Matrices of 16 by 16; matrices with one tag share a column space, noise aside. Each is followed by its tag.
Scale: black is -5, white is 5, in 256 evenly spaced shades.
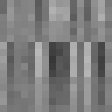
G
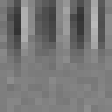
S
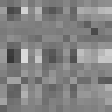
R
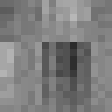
G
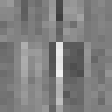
G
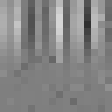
S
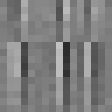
G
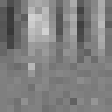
S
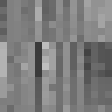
G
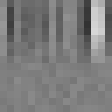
S
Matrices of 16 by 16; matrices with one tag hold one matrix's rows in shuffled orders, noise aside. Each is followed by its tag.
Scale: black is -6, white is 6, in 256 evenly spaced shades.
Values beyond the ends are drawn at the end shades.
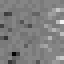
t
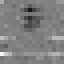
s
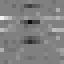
s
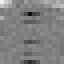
s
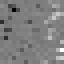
t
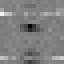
s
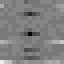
s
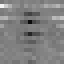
s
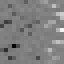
t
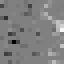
t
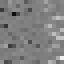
t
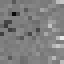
t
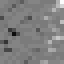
t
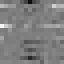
s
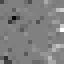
t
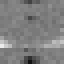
s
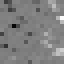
t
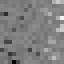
t
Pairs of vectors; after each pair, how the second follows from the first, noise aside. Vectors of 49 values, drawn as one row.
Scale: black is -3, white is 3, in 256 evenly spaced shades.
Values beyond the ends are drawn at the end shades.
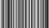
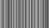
shrunk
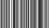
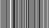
partly zeroed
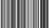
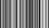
negated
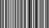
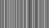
shrunk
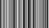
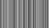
shrunk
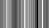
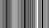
negated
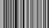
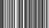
negated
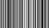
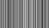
shrunk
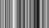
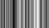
negated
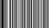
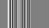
partly zeroed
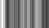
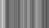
shrunk
